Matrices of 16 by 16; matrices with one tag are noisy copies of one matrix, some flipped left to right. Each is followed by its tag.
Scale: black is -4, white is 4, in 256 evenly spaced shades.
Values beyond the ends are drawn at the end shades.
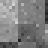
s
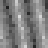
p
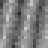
p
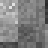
s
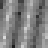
p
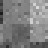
s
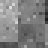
s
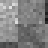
s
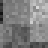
s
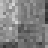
s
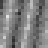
p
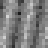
p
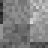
s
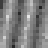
p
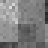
s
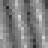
p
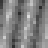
p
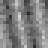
p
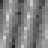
p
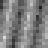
p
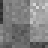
s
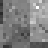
s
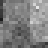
s
